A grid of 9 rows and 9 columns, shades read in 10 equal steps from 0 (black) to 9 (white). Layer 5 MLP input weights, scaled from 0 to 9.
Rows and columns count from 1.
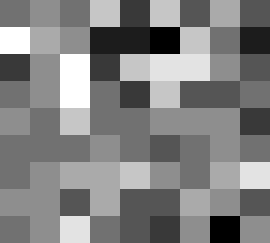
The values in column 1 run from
2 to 9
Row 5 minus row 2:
-4 -2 2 3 3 5 -2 1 1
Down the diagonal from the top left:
4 6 9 4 4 3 4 5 5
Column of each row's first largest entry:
4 1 3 3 3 4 9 4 3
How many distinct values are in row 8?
3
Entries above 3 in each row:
6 5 6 6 8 8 9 5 6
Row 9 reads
4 5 8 4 3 2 5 0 5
